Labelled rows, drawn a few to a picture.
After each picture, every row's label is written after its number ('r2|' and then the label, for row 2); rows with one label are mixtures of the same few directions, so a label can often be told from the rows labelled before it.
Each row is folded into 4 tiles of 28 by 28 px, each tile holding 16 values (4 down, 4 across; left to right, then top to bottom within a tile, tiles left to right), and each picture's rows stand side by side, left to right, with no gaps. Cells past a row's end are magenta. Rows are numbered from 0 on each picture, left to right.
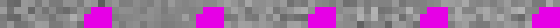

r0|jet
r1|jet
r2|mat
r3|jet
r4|jet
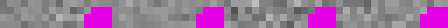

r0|mat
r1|jet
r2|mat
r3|mat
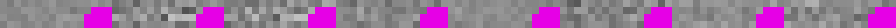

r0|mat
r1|mat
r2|mat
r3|jet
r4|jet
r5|jet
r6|jet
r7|mat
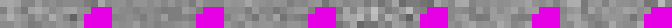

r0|jet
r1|mat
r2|mat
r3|jet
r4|jet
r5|jet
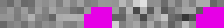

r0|mat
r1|mat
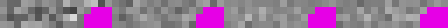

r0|jet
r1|jet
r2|jet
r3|mat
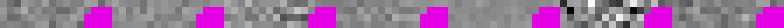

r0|jet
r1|mat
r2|mat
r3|mat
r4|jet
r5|mat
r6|jet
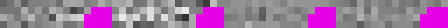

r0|mat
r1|jet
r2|jet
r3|jet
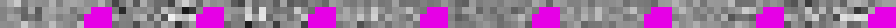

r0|jet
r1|mat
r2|jet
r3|jet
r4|jet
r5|jet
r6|mat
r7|mat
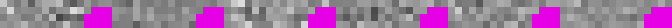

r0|mat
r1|jet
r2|jet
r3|jet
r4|mat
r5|jet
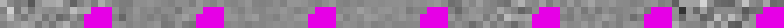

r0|mat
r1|jet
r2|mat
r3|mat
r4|mat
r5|mat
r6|mat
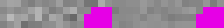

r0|jet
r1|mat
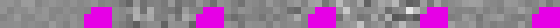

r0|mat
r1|jet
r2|jet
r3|mat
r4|mat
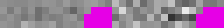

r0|jet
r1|mat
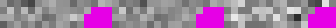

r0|mat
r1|mat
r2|jet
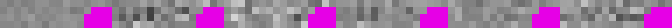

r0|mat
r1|jet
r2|jet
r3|jet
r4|mat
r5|mat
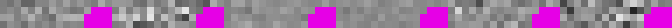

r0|mat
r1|jet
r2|jet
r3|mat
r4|mat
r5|mat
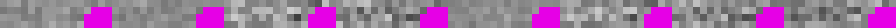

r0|jet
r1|mat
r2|jet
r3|mat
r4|mat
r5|jet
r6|mat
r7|jet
